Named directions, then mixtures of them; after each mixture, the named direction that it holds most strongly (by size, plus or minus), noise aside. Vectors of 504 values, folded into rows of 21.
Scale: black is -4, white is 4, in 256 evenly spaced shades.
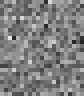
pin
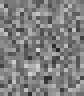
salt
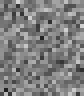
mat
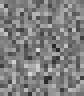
salt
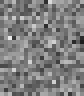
pin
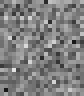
pin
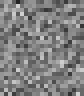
mat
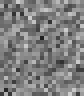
mat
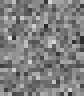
pin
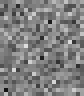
mat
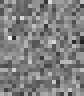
pin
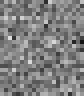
pin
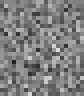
salt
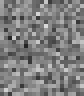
pin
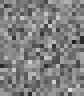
pin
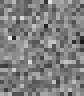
pin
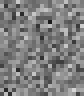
mat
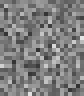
salt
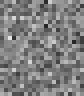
pin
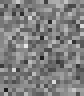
mat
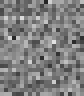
pin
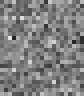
pin
